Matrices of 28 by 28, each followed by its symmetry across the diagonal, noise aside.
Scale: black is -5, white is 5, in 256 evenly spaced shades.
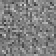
antisymmetric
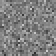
neither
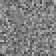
antisymmetric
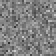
neither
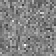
neither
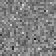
neither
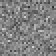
neither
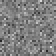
antisymmetric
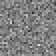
neither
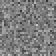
neither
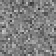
antisymmetric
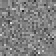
antisymmetric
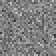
antisymmetric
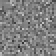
antisymmetric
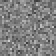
neither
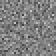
antisymmetric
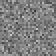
antisymmetric
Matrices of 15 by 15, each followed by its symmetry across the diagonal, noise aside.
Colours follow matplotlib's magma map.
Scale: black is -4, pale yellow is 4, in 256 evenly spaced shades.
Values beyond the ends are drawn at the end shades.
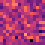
neither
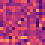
antisymmetric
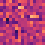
antisymmetric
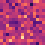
neither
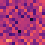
symmetric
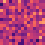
antisymmetric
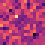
symmetric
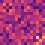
symmetric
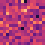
neither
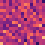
antisymmetric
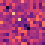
symmetric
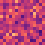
symmetric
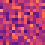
antisymmetric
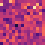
neither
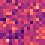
neither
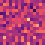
neither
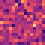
neither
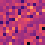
symmetric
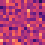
antisymmetric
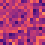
symmetric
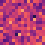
symmetric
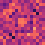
symmetric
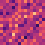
symmetric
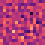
antisymmetric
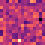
antisymmetric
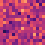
neither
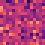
antisymmetric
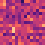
neither
